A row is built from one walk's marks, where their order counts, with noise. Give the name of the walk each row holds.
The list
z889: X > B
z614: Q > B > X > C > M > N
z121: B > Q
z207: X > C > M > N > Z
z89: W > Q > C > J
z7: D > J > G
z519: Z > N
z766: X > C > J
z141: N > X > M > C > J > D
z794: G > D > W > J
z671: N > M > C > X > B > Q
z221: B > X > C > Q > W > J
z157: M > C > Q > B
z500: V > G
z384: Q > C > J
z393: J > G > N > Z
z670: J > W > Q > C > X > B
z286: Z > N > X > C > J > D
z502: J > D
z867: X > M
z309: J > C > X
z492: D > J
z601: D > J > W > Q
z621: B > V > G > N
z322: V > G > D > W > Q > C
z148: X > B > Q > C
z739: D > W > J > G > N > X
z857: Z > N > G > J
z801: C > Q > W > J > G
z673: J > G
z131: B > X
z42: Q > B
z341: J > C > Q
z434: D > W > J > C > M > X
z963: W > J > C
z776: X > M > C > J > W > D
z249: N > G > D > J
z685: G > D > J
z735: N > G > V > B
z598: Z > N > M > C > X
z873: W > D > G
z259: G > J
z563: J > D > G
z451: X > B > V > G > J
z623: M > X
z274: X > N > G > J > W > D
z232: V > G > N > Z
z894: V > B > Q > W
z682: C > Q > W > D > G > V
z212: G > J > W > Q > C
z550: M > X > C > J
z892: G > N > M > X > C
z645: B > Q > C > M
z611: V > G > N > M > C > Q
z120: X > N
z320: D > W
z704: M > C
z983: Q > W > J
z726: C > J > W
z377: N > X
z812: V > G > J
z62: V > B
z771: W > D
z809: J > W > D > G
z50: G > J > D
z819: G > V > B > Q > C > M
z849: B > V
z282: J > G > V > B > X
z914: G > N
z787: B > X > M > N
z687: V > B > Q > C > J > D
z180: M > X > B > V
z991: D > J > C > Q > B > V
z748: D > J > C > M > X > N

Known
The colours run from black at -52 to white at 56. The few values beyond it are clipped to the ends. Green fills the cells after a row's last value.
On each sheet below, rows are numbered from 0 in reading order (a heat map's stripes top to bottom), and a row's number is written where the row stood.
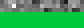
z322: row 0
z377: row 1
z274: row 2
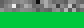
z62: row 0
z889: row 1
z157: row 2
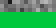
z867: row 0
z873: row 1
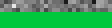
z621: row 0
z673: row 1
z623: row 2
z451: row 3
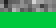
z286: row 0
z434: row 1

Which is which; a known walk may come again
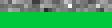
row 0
z89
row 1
z377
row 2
z322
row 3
z621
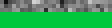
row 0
z598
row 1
z7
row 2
z286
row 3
z739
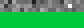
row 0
z766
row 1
z519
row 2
z232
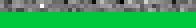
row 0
z120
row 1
z819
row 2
z623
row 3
z131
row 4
z787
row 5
z434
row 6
z857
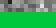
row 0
z451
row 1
z801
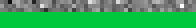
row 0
z889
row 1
z892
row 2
z673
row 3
z991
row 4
z502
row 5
z873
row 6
z812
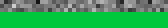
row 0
z671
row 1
z867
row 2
z157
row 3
z771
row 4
z274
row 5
z550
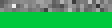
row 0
z62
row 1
z794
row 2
z341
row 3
z809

